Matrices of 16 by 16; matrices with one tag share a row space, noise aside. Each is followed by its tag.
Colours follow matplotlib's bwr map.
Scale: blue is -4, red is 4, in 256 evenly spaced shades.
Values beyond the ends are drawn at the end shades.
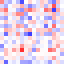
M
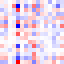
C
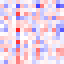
C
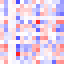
C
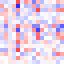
C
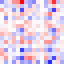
M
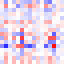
M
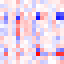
C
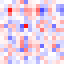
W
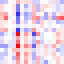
C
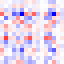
M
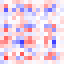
M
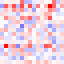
M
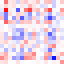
M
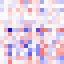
W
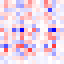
M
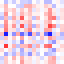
M
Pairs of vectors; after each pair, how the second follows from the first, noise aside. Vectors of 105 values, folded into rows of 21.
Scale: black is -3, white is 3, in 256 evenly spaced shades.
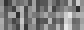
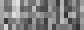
reversed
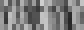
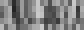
reversed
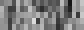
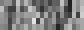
copied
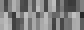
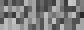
sign-scrambled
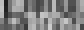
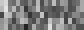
sign-scrambled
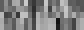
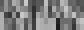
copied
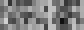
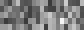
sign-scrambled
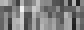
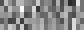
sign-scrambled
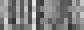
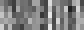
reversed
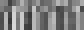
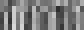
copied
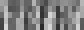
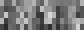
sign-scrambled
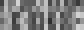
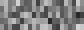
sign-scrambled
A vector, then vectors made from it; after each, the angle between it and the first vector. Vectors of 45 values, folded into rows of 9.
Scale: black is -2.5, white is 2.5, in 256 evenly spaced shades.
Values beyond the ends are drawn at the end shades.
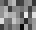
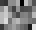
partly aligned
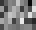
orthogonal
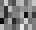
nearly opposite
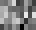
nearly parallel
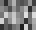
nearly parallel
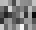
nearly opposite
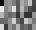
orthogonal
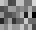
nearly opposite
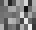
partly opposed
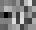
orthogonal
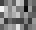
orthogonal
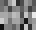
nearly parallel
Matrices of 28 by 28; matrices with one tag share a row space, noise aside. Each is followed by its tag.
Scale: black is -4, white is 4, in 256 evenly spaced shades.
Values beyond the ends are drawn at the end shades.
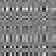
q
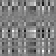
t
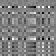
t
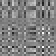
t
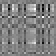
t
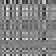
q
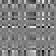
t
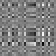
t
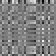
t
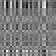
q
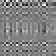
q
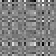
t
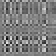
q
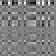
t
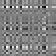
q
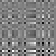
t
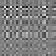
q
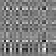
q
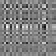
q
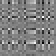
t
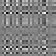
q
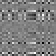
t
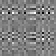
t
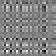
q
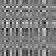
q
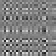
q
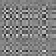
q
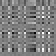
t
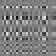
q
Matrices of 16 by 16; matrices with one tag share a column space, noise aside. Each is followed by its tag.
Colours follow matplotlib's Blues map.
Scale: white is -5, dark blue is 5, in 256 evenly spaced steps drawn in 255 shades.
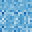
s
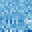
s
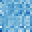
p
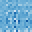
s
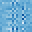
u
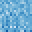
p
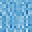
p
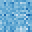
u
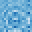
s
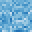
s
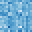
p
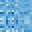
s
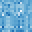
p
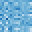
u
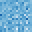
u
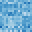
p
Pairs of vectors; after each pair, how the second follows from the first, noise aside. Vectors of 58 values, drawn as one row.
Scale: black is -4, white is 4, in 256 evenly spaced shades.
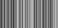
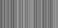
shrunk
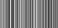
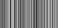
negated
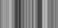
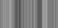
shrunk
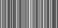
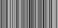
negated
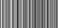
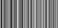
negated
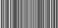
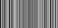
negated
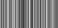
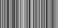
negated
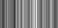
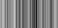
negated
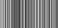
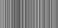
shrunk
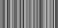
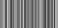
negated
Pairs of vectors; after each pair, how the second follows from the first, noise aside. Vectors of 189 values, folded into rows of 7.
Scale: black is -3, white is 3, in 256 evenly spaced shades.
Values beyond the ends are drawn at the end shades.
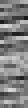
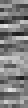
copied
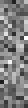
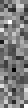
wrapped around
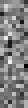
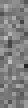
shrunk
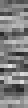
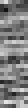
wrapped around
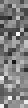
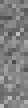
shrunk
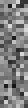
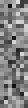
copied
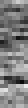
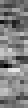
wrapped around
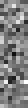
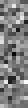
copied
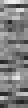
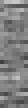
shrunk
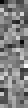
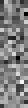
wrapped around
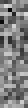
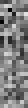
copied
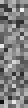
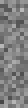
shrunk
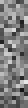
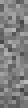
shrunk
